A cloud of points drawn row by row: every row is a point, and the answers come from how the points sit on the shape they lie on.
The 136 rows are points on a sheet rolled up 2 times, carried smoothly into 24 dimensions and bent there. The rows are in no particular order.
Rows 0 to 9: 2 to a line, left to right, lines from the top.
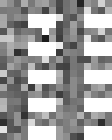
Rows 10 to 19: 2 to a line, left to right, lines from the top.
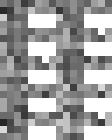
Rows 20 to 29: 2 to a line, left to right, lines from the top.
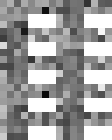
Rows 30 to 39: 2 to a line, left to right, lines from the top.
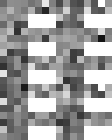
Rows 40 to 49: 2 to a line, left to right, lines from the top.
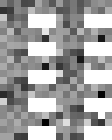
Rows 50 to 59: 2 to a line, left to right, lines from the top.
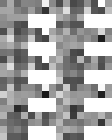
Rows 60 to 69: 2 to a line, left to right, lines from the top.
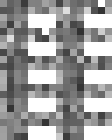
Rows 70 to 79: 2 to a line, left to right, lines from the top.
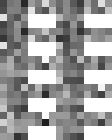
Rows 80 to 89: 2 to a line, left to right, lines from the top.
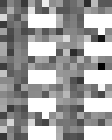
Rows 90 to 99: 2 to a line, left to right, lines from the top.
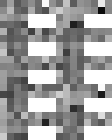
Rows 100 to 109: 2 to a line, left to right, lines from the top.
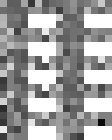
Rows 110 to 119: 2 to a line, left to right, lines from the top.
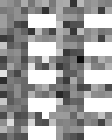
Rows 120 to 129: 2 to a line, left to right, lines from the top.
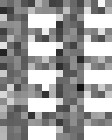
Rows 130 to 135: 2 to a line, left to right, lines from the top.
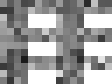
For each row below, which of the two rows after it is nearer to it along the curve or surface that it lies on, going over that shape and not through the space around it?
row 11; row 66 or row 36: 66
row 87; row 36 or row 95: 95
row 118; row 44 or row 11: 44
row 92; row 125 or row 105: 125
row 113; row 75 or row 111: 111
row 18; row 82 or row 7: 82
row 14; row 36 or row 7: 7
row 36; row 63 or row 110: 63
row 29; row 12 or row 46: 46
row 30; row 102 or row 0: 102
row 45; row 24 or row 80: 80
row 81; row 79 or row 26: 26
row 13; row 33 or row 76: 33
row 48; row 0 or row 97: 0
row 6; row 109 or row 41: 109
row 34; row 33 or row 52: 52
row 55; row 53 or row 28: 28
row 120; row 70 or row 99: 70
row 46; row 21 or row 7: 21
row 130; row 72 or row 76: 72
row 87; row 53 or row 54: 53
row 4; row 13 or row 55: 13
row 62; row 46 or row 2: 2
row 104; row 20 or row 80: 80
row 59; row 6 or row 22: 6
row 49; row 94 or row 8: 8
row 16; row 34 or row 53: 53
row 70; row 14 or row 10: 10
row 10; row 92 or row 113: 92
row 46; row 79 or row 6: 6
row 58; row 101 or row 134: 134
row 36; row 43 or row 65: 65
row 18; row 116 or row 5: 5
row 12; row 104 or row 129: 129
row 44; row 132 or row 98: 98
